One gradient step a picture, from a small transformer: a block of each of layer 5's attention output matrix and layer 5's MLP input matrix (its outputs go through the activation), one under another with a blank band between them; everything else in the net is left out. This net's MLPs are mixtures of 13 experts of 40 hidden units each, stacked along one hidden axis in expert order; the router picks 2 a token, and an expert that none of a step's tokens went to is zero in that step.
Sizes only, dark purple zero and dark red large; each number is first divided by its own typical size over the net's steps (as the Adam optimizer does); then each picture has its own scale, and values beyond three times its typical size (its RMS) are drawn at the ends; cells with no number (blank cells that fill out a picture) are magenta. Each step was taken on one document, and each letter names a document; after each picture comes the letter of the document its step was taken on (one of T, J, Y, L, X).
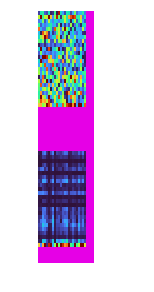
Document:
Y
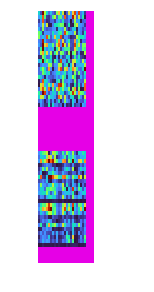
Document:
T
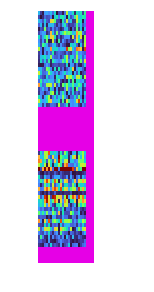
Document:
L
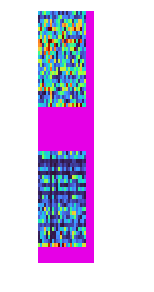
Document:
Y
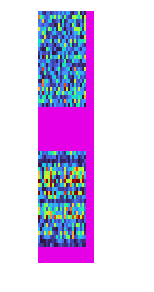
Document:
T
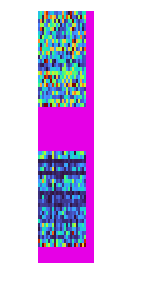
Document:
Y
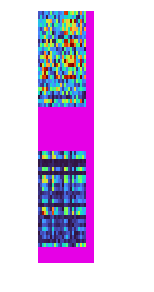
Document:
Y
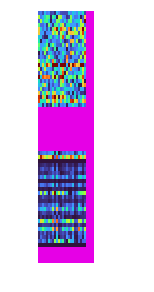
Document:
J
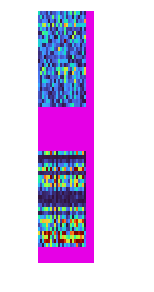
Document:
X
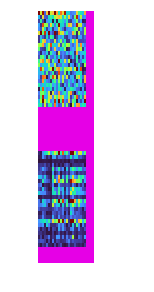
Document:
L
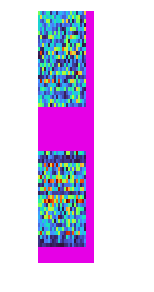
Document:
L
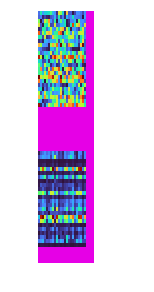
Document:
J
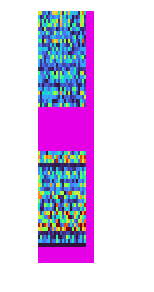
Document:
J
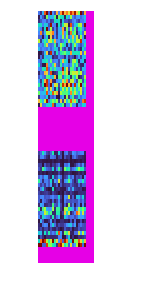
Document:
Y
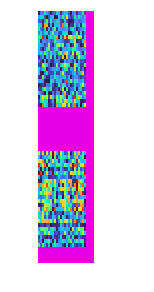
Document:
T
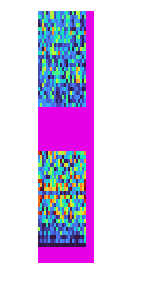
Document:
L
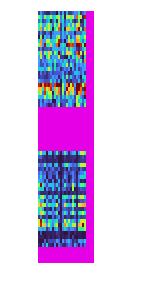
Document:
L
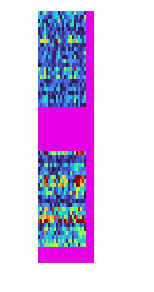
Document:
X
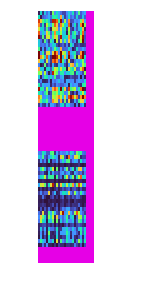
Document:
J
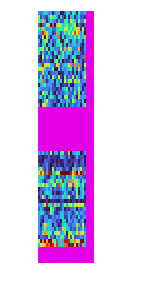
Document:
T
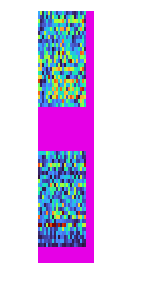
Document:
J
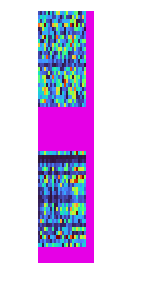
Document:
X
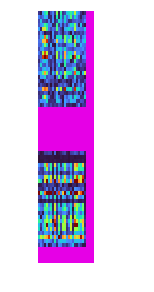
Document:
X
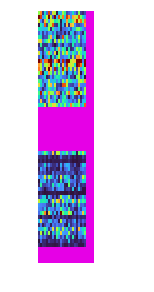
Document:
L
